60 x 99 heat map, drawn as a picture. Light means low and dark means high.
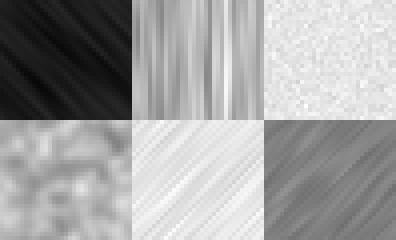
It is made of 2 by 3 panels. Panel 1,1: very high, slanting down to the right, faint in contrast. Panel 1,2: low, streaked downward. Panel 1,3: very low, fine-grained, faint in contrast. Panel 2,1: low, blotchy. Panel 2,2: very low, slanting up to the right, faint in contrast. Panel 2,3: middling, slanting up to the right, faint in contrast.
